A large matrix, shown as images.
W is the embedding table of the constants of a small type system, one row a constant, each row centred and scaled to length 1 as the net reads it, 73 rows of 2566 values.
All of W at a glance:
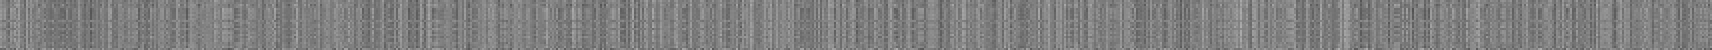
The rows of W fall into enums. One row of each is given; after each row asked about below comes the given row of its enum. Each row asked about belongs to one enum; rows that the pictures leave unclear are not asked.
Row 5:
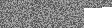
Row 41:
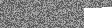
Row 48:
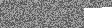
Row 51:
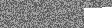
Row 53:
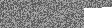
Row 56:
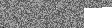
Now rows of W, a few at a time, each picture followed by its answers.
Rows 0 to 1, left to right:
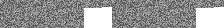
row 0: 41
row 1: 41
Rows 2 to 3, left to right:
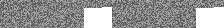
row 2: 53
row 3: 48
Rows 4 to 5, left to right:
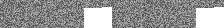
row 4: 41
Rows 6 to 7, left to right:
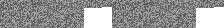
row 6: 53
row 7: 53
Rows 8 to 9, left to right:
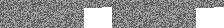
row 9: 53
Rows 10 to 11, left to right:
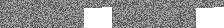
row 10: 5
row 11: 48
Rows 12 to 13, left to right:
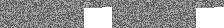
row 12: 51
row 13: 51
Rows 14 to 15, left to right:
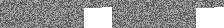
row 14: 48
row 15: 51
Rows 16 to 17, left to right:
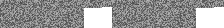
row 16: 48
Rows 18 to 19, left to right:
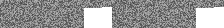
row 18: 48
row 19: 41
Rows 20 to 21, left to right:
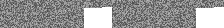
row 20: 51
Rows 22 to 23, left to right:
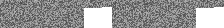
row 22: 48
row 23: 53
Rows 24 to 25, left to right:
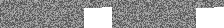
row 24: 48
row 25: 51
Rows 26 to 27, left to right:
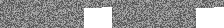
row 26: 41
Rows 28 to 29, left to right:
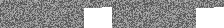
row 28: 48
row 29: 53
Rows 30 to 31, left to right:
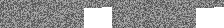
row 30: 53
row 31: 5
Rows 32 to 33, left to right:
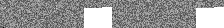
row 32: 56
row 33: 51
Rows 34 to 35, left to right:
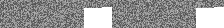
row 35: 51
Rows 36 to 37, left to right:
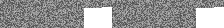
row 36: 41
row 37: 48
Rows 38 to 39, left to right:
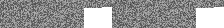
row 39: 41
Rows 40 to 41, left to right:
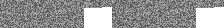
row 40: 51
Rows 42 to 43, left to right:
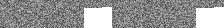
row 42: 56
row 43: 5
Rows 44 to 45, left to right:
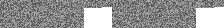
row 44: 53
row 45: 51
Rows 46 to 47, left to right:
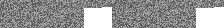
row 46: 53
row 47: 41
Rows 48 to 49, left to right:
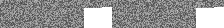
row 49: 51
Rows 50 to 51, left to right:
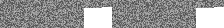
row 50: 41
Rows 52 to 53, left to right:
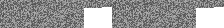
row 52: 53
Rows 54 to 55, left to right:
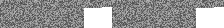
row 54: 48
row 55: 48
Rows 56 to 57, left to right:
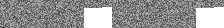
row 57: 51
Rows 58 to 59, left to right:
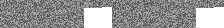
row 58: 51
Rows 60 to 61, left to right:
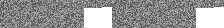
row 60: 53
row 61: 41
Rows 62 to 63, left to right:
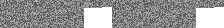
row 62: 51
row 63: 53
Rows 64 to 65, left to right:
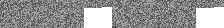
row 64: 53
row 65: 56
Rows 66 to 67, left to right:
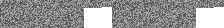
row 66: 48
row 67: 53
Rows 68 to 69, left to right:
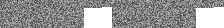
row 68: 5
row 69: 48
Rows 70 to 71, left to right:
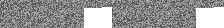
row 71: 48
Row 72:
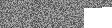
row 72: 5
